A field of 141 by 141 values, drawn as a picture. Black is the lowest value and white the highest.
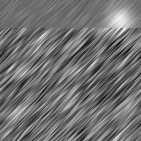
Neither half mirrors the other. The top right is the ninth with the highest average. The grain runs diagonally up to the right. No overall slope runs across the table. The top part is calmer, up to a seam about 20% of the way down. No single row or column stands out from its neighbours. One bump rises in the top right.
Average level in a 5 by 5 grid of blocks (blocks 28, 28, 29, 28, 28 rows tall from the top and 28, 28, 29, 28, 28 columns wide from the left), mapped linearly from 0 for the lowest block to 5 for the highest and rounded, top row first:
11125 | 02111 | 11100 | 11201 | 11111
